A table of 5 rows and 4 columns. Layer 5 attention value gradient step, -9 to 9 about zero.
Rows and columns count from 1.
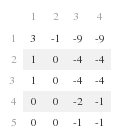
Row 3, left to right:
1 0 -4 -4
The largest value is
3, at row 1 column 1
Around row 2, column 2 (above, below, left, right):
-1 0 1 -4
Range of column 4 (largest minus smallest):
8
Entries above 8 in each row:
0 0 0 0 0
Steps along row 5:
same down same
